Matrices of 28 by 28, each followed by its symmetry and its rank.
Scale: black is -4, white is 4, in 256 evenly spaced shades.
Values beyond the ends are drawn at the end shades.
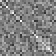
symmetric, rank five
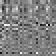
neither, rank three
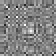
symmetric, rank three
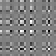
symmetric, rank one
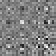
symmetric, rank three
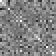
symmetric, rank five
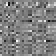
neither, rank three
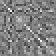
symmetric, rank five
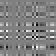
neither, rank one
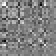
symmetric, rank three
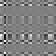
neither, rank one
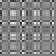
symmetric, rank one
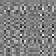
neither, rank three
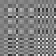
symmetric, rank one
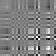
symmetric, rank one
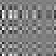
neither, rank one
